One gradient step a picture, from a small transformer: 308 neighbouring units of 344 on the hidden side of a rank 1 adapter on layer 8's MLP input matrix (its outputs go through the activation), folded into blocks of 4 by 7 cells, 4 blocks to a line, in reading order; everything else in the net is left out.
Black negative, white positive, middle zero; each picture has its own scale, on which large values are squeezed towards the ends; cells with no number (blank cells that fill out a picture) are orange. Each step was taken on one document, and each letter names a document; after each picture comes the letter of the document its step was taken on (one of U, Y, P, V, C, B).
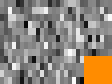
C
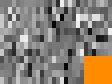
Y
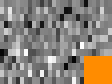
C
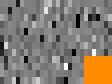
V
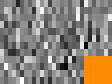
C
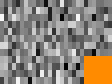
Y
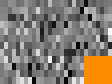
Y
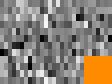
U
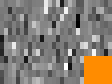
V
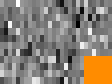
V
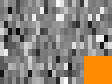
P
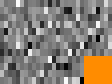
C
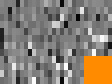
V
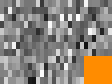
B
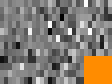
B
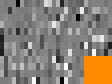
V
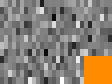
U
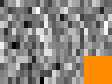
U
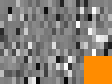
V
